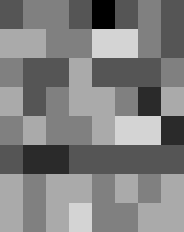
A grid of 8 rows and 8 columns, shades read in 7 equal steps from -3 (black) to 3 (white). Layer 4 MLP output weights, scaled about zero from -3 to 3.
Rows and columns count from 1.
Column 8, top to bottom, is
-1 -1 0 1 -2 -1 1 1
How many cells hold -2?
4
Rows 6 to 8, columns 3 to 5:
-2 -1 -1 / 1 1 0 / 1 2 0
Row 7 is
1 0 1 1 0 1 0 1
